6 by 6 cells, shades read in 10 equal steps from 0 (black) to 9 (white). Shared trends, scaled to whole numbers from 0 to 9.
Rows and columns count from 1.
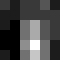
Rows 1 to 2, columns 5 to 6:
3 1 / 2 2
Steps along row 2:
same up same same same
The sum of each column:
5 2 21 32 19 9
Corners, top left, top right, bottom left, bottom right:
2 1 1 1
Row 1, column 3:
2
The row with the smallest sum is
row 2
